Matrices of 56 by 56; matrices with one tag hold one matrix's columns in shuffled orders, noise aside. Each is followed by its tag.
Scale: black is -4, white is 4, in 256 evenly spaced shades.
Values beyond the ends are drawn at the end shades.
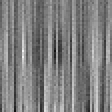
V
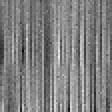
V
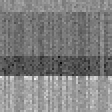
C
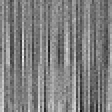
V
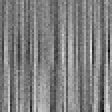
V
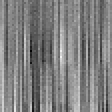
V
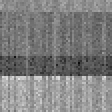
C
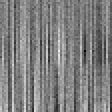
V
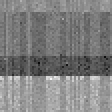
C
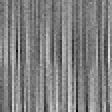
V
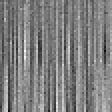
V
